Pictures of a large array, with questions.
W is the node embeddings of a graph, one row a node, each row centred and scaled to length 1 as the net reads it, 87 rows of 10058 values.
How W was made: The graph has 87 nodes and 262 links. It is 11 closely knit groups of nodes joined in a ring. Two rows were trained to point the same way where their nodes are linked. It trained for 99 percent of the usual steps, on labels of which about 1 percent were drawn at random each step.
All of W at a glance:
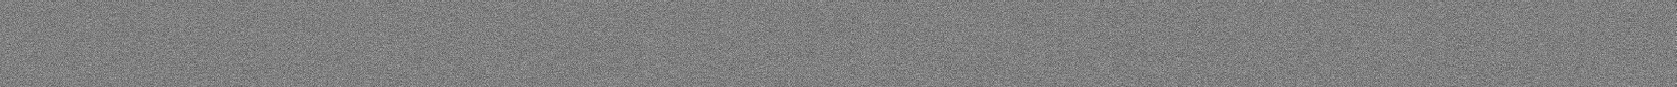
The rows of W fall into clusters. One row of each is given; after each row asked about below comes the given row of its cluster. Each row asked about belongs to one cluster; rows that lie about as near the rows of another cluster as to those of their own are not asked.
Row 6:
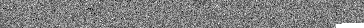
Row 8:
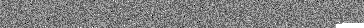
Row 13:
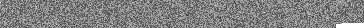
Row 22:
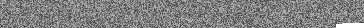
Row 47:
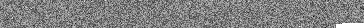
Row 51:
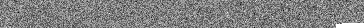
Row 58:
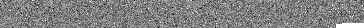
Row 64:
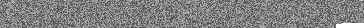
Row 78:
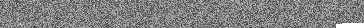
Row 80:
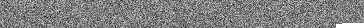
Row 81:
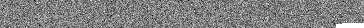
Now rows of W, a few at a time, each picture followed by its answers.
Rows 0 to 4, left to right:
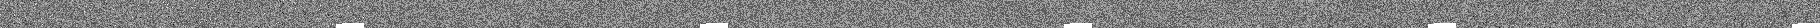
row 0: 80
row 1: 80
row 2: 81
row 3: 51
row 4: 64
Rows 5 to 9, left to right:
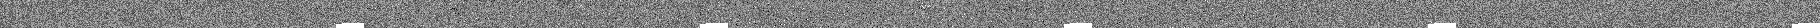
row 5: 81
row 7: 51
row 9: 80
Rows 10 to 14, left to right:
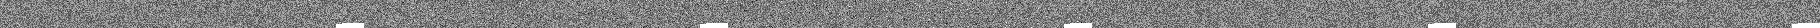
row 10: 22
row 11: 47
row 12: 78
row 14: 6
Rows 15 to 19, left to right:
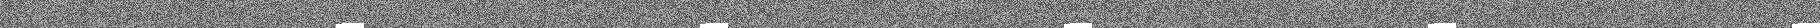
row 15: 8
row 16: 6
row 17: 47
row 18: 78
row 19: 64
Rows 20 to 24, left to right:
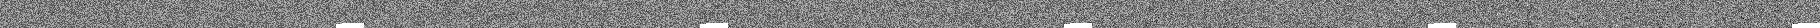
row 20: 13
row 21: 8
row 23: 64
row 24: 80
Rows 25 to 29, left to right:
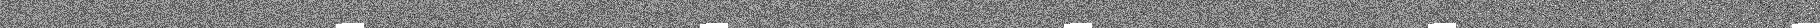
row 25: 8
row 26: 80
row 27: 58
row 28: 13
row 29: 78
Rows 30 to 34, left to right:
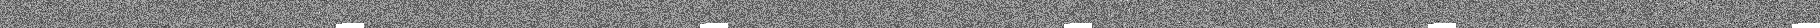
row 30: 22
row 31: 13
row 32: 13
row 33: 81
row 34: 78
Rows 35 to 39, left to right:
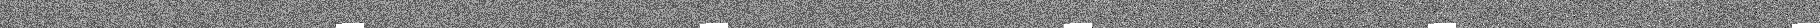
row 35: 80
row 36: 6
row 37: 8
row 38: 47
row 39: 51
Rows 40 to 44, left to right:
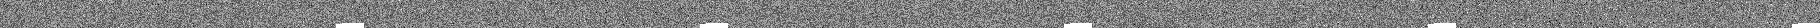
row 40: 6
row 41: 81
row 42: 58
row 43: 51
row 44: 22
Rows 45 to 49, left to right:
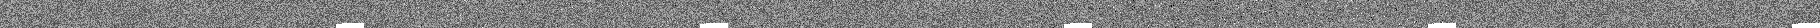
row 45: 64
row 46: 6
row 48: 58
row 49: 78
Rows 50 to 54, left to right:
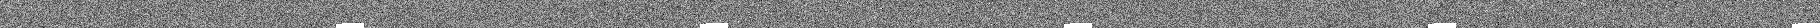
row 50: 64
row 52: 22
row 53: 13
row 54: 22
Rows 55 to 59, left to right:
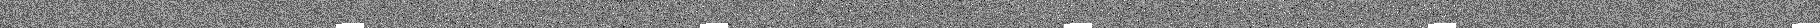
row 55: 81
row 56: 22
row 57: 8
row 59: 13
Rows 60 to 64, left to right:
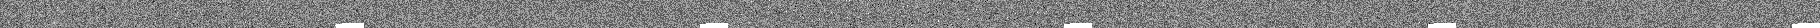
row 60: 6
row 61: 81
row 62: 58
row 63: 80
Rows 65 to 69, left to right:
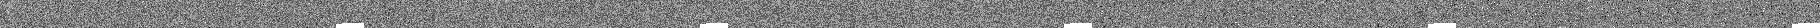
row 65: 64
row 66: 22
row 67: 58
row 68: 64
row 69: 58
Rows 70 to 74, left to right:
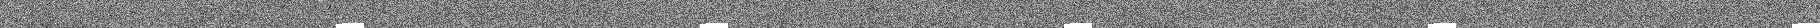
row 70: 51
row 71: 8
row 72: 64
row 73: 51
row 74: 47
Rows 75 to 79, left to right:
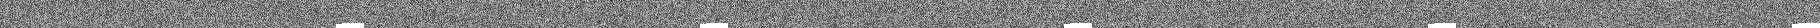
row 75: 81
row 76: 22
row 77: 78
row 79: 51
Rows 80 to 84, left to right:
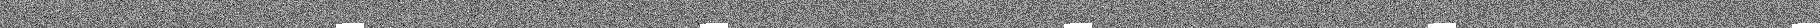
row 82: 78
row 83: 8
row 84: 81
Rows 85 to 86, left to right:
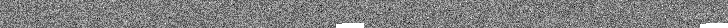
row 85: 80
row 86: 22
